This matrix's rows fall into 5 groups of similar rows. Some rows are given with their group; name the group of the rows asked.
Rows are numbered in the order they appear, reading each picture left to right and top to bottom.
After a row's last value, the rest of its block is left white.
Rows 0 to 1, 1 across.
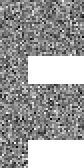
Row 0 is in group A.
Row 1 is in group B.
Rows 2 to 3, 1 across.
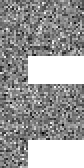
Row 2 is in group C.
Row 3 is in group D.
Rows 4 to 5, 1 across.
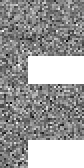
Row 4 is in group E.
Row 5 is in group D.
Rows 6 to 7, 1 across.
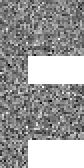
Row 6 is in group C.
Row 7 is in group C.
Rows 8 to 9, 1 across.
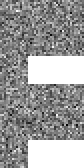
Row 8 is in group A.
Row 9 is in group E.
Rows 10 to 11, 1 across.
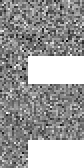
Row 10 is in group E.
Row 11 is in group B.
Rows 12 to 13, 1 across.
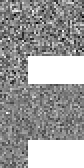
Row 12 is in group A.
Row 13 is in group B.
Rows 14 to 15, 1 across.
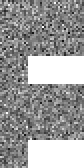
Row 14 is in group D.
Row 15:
C
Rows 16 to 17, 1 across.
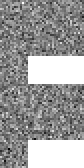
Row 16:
A
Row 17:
C
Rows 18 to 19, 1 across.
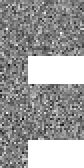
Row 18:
C
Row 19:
B
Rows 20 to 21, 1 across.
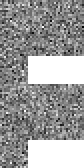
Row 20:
D
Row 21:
B
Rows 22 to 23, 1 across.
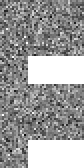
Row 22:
C
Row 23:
E
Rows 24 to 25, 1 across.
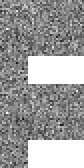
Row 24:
B
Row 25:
B
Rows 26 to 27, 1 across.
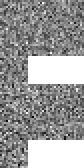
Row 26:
C
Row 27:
D
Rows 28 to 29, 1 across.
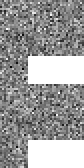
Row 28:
B
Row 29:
E
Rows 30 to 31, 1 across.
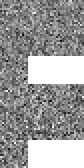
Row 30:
B
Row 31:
C
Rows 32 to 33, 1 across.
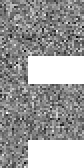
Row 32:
E
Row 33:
B
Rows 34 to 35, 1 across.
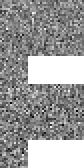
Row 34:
B
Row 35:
D
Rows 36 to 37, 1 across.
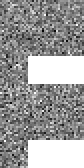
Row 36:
E
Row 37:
D
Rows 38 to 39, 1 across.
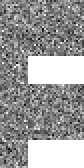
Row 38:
E
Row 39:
C
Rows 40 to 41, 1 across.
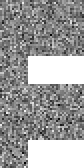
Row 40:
A
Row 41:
B
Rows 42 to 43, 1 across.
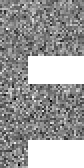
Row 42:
B
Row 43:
D
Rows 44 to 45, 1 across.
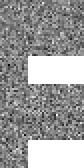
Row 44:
C
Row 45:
E
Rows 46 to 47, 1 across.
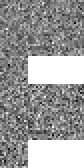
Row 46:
C
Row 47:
C
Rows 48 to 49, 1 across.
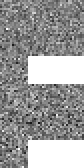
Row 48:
B
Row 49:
E
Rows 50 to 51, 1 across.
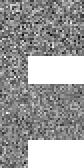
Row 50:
A
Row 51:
B
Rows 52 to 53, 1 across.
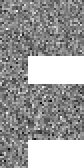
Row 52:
B
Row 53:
C
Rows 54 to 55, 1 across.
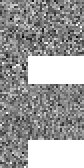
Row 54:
E
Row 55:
B
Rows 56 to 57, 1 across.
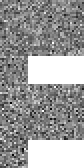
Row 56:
C
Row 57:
D
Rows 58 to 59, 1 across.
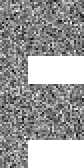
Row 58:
A
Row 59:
A
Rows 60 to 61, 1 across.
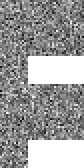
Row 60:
A
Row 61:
B
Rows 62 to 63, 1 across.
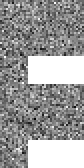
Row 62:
D
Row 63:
E
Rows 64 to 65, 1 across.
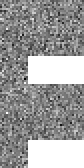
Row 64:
B
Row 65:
B
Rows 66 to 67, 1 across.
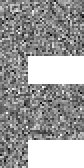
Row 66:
A
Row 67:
C
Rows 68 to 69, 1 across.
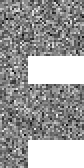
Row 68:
A
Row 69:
E
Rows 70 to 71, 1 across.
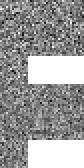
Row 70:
A
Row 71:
C
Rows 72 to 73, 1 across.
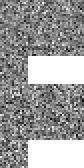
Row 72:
C
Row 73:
A
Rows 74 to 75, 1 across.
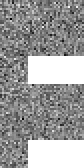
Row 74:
D
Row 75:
B
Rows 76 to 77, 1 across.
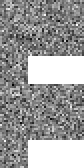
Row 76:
E
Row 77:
A
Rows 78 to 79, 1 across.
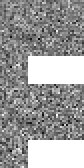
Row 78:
E
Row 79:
E
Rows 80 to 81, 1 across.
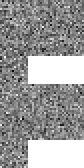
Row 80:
D
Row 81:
B
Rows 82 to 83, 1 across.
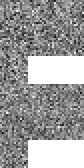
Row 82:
A
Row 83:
B
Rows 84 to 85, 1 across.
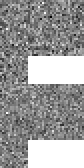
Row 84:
C
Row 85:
B
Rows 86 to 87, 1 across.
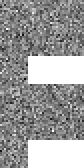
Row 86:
B
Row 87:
A
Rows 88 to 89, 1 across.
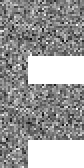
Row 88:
E
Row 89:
E
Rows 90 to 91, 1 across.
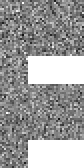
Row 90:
A
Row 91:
B
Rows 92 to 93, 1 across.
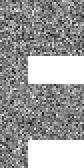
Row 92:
A
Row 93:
E
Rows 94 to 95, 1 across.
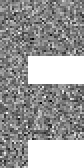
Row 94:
A
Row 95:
C
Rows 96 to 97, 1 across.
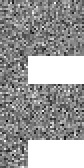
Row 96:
D
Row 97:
D
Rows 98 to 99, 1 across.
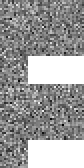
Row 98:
D
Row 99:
D
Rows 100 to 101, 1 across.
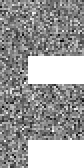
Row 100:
B
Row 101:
A
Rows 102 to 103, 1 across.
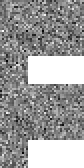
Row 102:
E
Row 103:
B
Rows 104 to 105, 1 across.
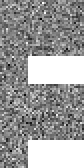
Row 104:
C
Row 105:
E
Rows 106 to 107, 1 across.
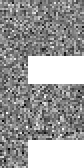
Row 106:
D
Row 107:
C
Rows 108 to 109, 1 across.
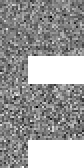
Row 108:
C
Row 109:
A
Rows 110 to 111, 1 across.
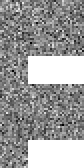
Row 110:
A
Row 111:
B
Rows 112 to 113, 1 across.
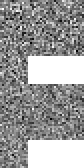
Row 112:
A
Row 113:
A
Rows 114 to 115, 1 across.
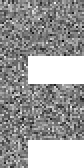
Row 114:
D
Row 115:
A
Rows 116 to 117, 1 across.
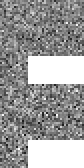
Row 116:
E
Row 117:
E
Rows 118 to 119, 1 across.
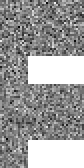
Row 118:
A
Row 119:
E
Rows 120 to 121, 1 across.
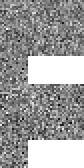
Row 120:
B
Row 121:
B
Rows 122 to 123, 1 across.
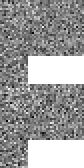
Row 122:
D
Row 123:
D
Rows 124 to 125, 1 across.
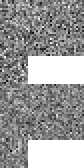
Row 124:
D
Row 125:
E
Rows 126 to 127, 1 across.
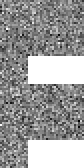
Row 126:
B
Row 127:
A
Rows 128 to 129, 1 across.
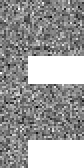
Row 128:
C
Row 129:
A
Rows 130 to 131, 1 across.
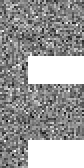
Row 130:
E
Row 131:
D
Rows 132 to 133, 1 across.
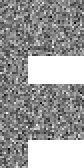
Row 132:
C
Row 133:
C
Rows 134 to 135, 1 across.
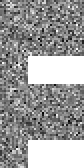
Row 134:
E
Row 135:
E
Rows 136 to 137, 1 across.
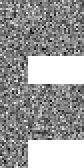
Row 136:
D
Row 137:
C
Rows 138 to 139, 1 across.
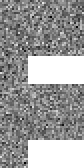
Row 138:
C
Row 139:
B
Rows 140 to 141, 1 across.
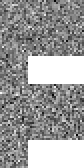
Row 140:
E
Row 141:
A
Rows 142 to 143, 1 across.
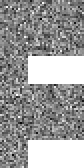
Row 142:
C
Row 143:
A
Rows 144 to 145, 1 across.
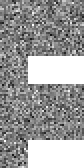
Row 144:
A
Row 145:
D
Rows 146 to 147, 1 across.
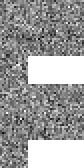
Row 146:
E
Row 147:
B
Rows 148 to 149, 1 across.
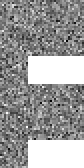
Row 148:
E
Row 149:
C
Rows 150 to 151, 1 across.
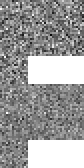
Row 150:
A
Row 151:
B
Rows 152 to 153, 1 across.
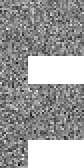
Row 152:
B
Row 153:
D
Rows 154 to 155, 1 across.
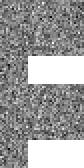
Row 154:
C
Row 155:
C
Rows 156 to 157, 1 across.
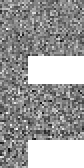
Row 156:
B
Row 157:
C
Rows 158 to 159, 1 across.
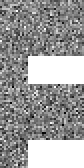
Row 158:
B
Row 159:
D
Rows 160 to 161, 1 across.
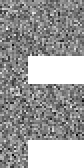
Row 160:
B
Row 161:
A
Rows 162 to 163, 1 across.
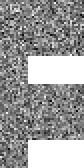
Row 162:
A
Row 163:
C
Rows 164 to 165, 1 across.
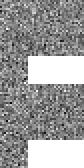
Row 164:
B
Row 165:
D
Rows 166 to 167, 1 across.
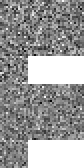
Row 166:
C
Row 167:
C
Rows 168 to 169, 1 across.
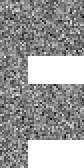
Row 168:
A
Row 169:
A
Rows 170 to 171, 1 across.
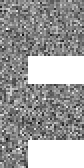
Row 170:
B
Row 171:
E
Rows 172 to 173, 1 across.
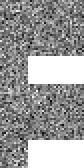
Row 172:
A
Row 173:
D
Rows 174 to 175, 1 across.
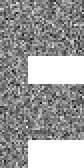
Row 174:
A
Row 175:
C
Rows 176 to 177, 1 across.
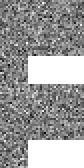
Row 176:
C
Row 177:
D
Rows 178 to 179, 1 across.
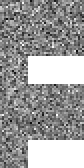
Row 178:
A
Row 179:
E
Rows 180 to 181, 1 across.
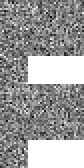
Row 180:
D
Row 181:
D
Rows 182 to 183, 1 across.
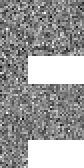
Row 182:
C
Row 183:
B
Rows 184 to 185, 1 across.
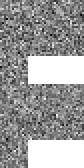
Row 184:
A
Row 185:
E
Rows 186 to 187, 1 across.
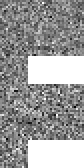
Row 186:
C
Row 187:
E
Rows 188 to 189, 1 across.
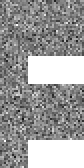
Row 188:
E
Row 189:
A
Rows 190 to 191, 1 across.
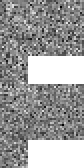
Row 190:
E
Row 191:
D
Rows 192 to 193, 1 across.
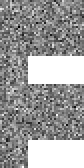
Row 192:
A
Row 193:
E
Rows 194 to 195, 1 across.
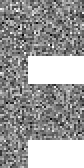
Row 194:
A
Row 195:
A
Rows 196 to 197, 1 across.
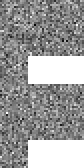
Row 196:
E
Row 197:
B
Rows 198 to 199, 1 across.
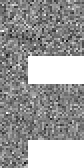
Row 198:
E
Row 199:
B
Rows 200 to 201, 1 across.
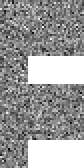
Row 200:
D
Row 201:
C
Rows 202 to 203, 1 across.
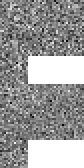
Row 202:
E
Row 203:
D
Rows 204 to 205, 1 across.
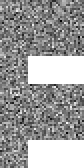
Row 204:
A
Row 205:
A
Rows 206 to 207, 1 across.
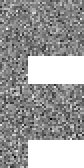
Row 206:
B
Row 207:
A
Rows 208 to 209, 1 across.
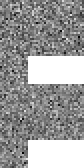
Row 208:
A
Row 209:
B
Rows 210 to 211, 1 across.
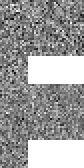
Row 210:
A
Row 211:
B
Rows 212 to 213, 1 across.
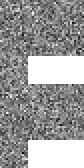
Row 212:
A
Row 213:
B
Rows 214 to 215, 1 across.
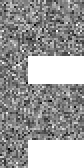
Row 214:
E
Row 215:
C
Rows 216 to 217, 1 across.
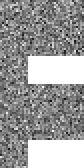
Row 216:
A
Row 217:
C
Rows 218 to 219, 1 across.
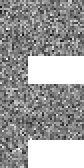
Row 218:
B
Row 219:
E
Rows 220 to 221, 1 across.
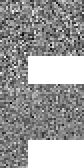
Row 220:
A
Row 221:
D
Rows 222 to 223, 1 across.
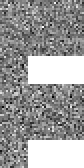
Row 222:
D
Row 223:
A
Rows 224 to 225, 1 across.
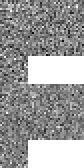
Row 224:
D
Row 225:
B
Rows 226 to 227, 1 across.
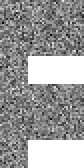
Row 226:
A
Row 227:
A
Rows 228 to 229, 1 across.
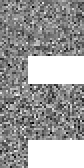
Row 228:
C
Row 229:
A
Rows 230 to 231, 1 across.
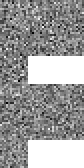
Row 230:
D
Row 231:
A
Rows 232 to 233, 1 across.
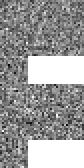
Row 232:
C
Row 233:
E
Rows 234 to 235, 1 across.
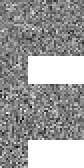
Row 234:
E
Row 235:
B
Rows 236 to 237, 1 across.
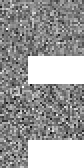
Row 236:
B
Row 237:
A
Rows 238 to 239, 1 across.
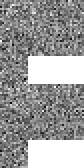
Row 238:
B
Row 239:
D
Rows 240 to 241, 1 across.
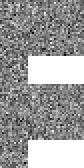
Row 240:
D
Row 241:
B
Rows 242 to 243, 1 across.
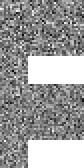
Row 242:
A
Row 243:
A
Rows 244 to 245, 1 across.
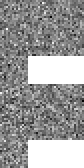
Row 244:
C
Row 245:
A
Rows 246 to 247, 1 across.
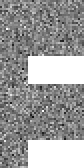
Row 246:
B
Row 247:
D
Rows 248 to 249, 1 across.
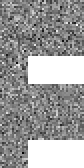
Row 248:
E
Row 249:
B
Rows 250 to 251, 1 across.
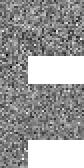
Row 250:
E
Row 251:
D
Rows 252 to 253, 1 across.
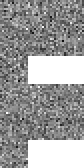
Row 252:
D
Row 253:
B
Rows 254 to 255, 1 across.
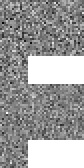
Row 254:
A
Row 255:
B
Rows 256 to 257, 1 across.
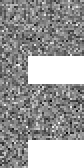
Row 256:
E
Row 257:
C
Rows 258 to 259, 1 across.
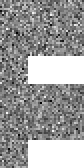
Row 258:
B
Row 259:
C
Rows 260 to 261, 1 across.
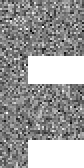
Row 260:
D
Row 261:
C
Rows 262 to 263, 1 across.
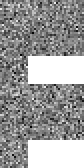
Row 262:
D
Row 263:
A
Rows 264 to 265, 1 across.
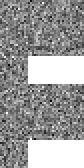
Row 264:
C
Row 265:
C
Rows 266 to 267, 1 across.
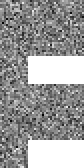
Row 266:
A
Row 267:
E
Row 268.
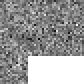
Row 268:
E
